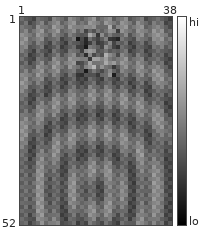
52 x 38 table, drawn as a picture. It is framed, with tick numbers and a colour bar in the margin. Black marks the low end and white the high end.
No overall slope runs across the table. The histogram is bell-shaped. Rings spread out from the bottom middle. Overall the values sit about 40% of the way up the scale. In the top middle lies a patch that is rougher than the rest. The halves do not mirror each other. Stripes running up and down repeat 9 times from left to right.
